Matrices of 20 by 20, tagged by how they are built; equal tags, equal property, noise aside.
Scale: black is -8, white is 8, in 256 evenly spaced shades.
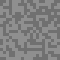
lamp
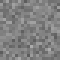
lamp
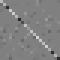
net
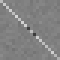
net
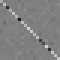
net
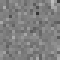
lamp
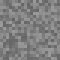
lamp
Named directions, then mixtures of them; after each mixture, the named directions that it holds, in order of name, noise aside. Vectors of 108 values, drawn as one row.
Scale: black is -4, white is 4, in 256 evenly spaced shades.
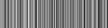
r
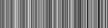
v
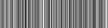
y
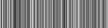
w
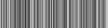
w, y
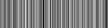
y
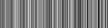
v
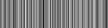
y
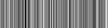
w, y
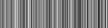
v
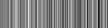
r, v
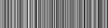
r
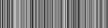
w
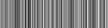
v, y
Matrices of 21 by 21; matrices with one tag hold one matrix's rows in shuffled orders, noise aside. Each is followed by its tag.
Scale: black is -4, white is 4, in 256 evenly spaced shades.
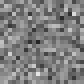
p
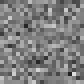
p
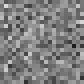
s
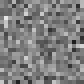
s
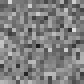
p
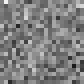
s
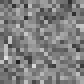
s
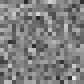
p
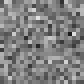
p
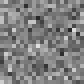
p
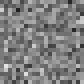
s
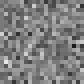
s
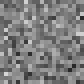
s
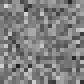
s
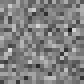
p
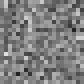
s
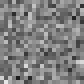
s
